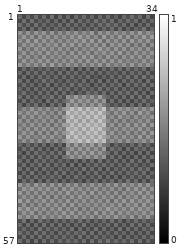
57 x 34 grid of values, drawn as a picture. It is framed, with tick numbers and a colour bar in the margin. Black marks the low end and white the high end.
There is no overall slope. An odd patch, higher than its surroundings, sits in the centre. The ninth with the highest average is the centre. Stripes running across repeat 3 times from top to bottom.
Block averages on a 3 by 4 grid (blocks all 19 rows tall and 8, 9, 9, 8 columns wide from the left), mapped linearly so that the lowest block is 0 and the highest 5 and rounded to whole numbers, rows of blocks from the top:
0000 / 0550 / 0000
